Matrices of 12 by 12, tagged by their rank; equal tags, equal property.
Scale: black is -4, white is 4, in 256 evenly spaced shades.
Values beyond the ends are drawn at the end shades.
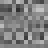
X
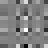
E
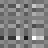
E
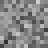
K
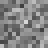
K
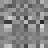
X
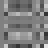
E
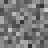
K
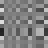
E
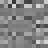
X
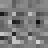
X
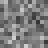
K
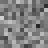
K
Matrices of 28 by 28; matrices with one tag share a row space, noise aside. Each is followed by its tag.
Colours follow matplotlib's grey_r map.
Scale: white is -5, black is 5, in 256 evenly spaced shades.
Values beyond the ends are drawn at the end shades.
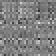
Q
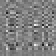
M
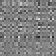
Q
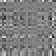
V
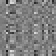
M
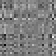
V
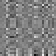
M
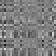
V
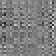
V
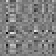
M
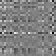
V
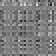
Q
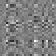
M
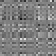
Q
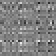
Q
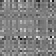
Q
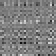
Q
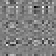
M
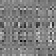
Q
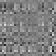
V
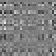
V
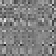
V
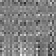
Q
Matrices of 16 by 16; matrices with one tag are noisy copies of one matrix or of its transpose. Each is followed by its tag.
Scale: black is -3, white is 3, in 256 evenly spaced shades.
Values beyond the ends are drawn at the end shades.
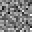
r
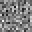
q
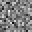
r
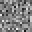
q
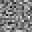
q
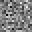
q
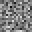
q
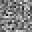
q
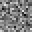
r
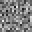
q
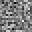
q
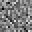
r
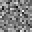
r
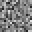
r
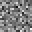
r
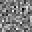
q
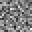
r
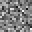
r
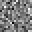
r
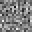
q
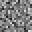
r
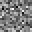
r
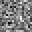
q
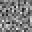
q
